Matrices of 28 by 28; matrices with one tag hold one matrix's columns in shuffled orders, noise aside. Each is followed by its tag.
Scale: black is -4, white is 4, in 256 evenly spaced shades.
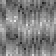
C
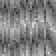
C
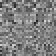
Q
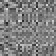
Q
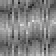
C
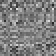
Q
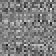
Q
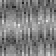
C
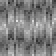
C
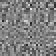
Q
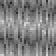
C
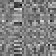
Q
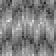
C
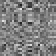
Q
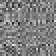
Q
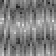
C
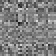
Q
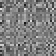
Q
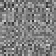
Q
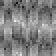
C
